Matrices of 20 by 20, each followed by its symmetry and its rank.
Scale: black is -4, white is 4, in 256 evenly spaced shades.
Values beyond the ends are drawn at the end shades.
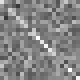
symmetric, full rank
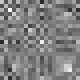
symmetric, rank three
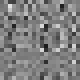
neither, rank three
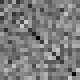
symmetric, full rank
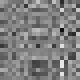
neither, rank three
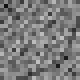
symmetric, full rank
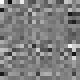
neither, rank three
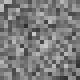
symmetric, full rank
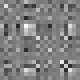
symmetric, rank three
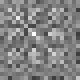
symmetric, rank three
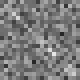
symmetric, full rank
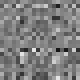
neither, rank three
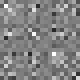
symmetric, rank three
